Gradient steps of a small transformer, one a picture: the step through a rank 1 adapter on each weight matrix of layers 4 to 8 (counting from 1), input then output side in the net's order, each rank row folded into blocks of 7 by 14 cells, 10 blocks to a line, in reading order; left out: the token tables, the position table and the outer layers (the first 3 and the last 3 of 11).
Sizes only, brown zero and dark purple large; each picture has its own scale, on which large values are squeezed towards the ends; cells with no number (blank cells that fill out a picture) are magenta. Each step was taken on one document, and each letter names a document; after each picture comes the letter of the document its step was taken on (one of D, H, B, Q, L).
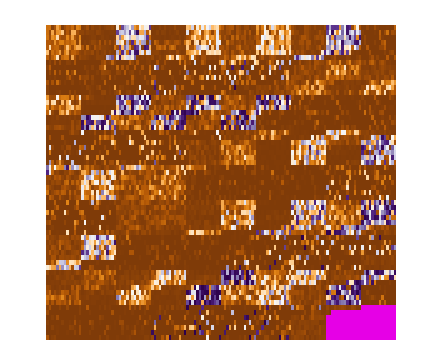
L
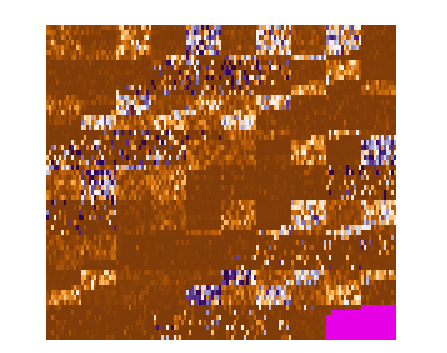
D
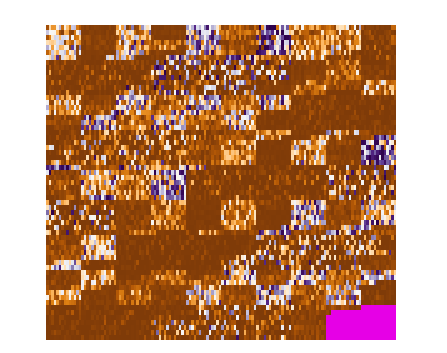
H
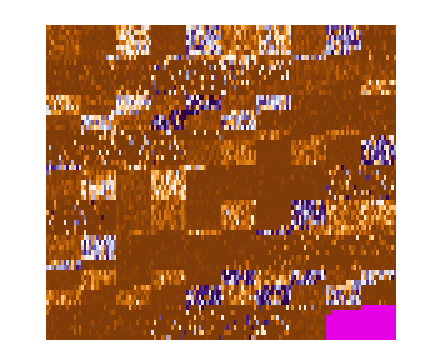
L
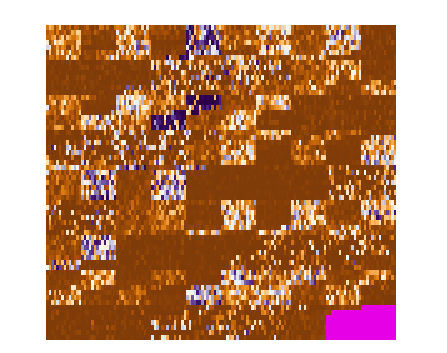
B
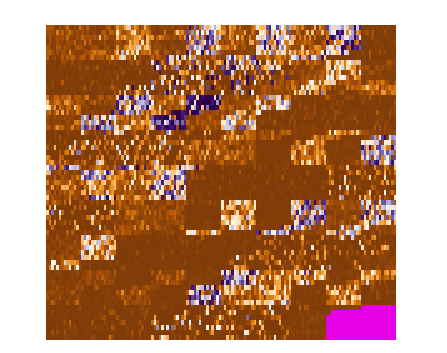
B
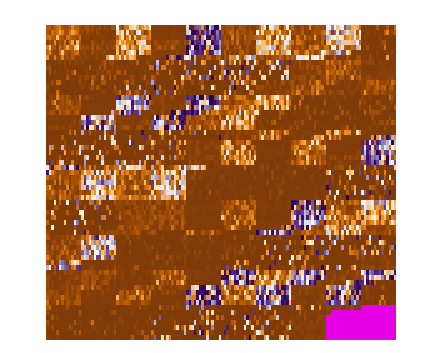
L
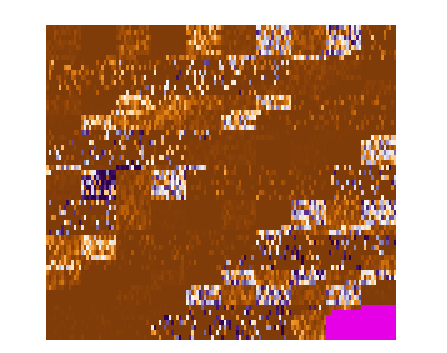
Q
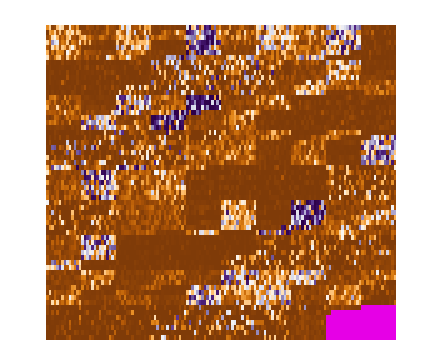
B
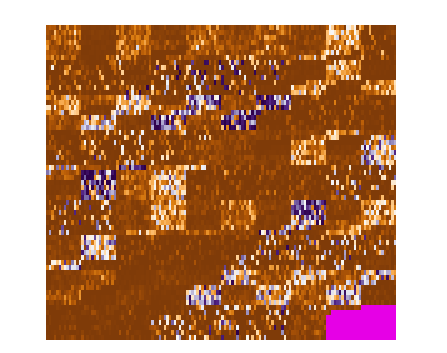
Q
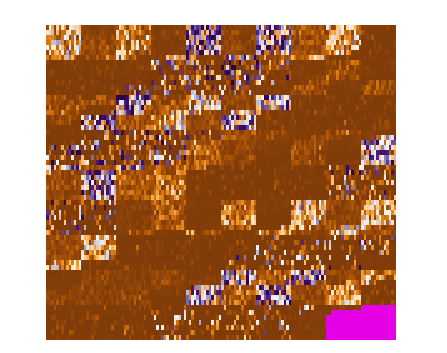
D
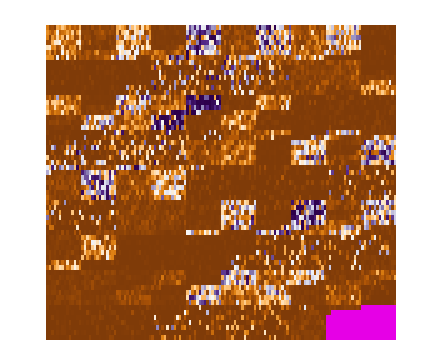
B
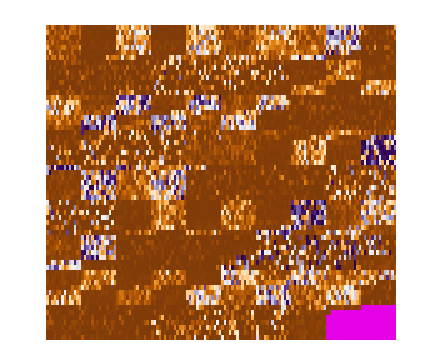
H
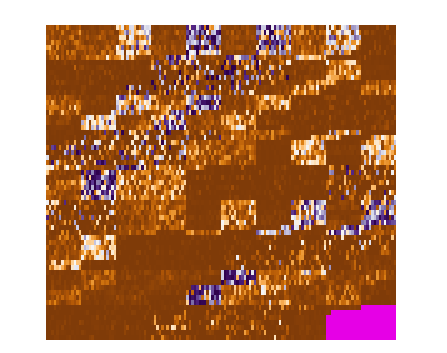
D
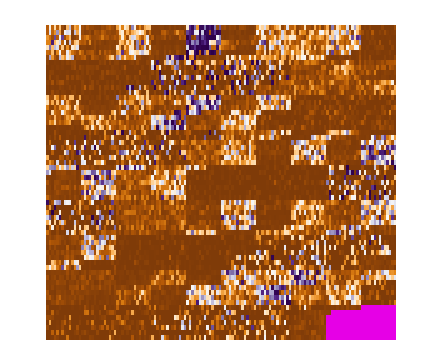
B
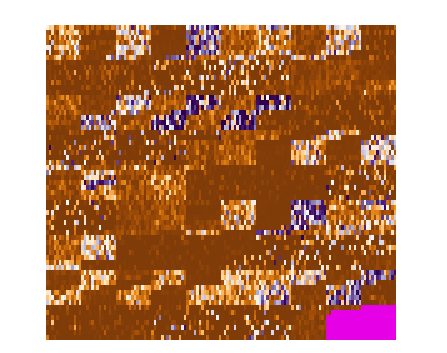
L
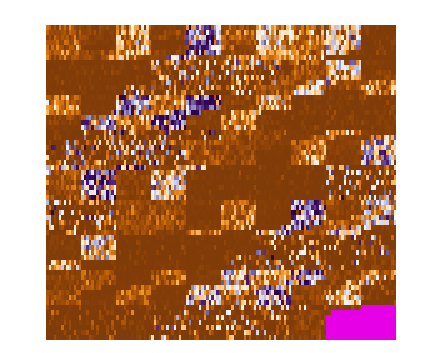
B
